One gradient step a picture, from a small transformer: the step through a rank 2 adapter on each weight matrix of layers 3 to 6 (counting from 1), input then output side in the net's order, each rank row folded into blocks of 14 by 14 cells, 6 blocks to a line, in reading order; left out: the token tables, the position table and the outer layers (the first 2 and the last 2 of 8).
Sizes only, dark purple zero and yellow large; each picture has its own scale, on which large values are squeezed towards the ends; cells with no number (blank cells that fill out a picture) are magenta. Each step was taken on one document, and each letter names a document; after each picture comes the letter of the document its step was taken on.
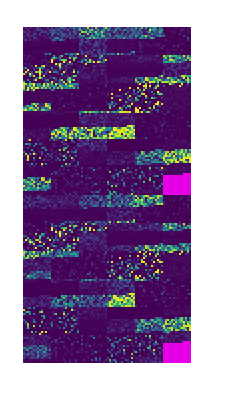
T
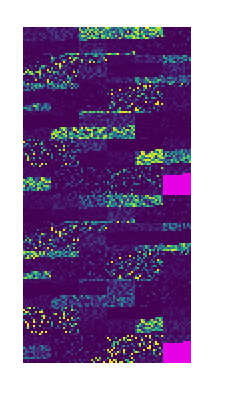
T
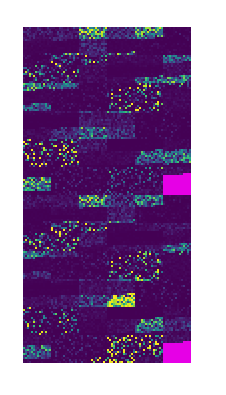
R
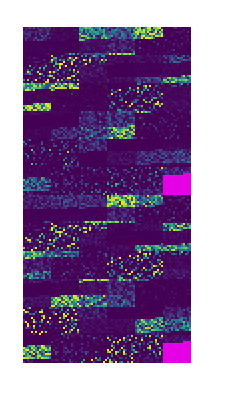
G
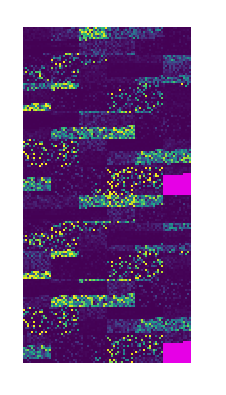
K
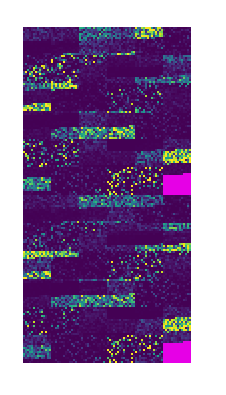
K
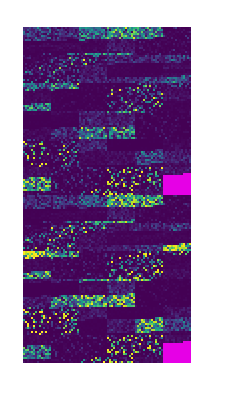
G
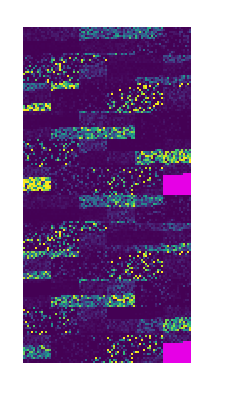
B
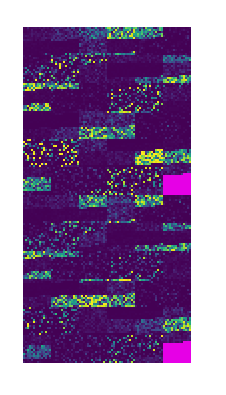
R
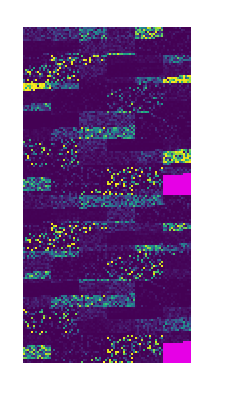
G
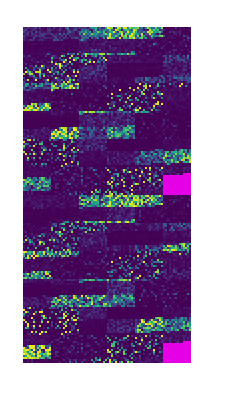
T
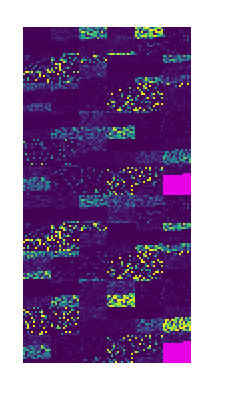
B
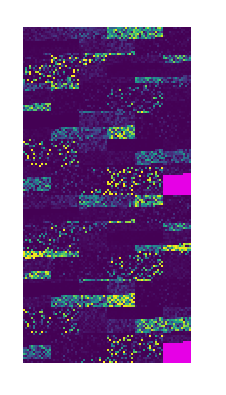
G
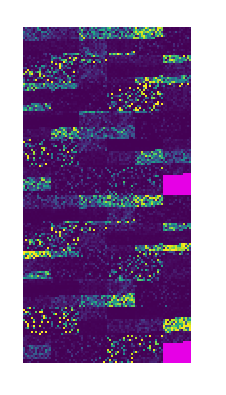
T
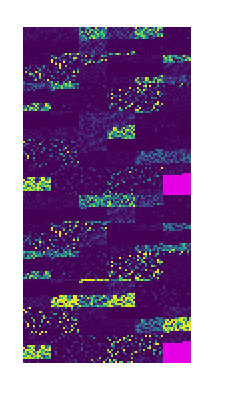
R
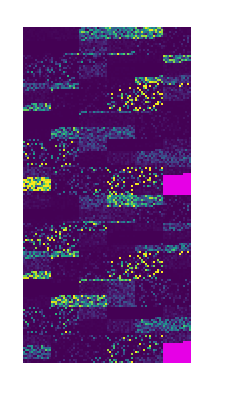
B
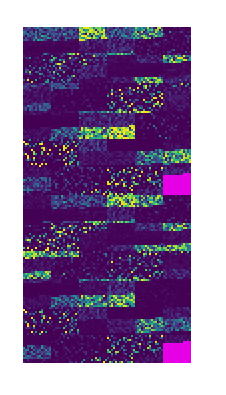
G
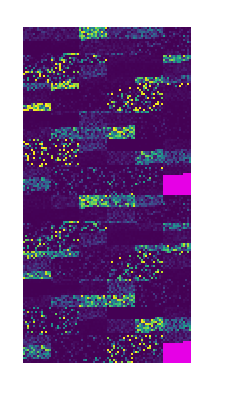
B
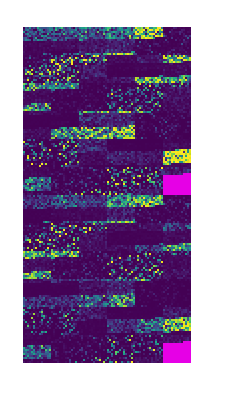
G
